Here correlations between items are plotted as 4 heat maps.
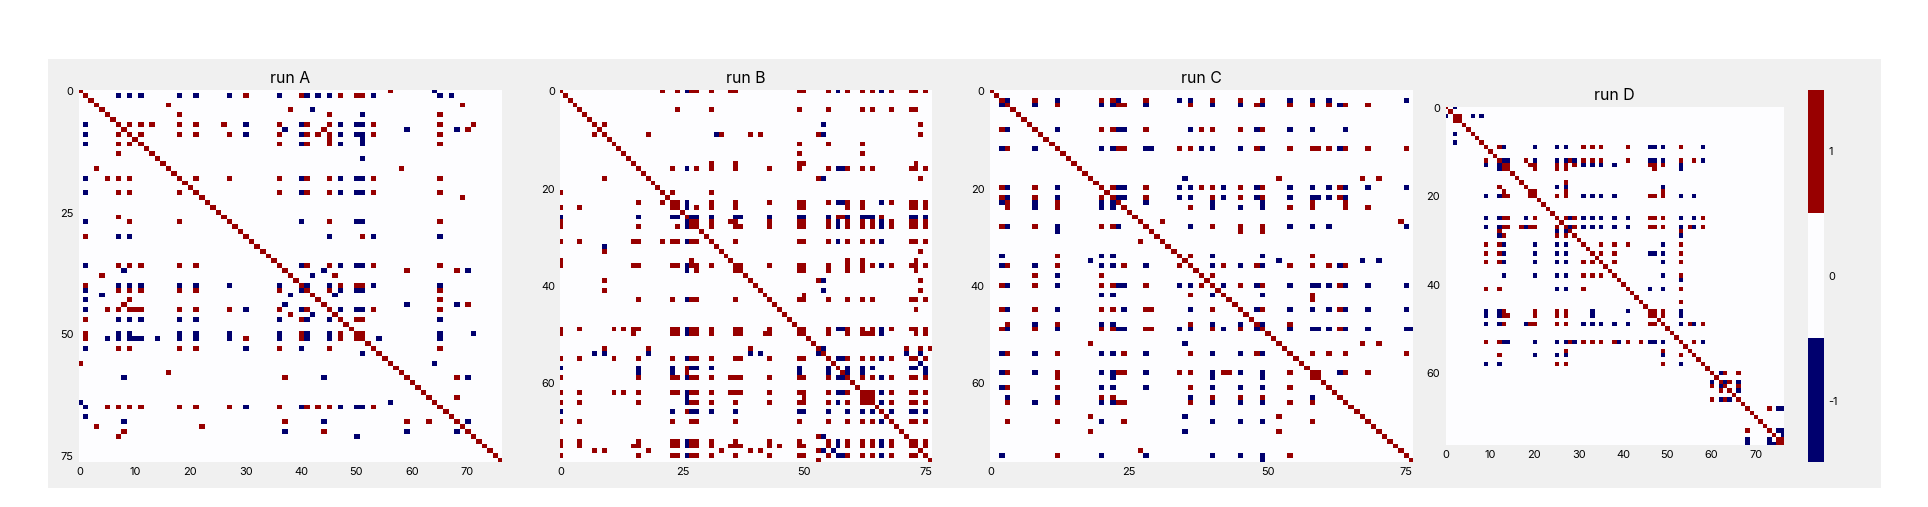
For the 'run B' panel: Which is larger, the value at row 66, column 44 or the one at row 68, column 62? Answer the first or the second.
the second
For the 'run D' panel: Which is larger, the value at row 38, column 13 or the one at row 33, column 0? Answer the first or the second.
the second
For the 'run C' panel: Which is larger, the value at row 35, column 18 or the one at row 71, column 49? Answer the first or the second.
the second
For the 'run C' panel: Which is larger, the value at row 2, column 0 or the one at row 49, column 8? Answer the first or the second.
the second
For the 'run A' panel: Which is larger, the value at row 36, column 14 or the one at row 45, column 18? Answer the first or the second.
the second
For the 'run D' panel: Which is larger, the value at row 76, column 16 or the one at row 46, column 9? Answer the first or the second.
the first
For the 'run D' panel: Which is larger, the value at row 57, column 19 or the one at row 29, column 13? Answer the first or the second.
the second
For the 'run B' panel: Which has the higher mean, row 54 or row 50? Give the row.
50
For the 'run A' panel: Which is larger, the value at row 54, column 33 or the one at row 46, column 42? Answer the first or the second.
the first
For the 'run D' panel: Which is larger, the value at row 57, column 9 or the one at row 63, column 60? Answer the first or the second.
the second
